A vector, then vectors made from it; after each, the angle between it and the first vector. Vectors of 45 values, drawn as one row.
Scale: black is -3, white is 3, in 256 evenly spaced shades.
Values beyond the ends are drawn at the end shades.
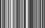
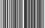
orthogonal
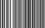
partly aligned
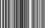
orthogonal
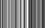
partly aligned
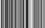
nearly opposite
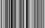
nearly opposite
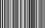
partly aligned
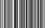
orthogonal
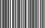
partly aligned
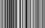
partly opposed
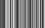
partly aligned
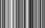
nearly parallel
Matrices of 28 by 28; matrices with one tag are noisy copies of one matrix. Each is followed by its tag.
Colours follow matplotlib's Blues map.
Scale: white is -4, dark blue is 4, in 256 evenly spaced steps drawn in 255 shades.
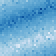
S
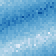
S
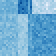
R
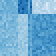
R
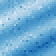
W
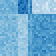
R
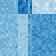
R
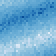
S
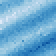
W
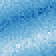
S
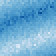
S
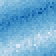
S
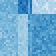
R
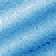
W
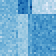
R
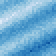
W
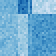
R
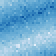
S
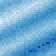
W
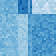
R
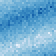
S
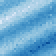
W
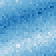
S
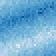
S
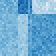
R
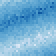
S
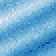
W
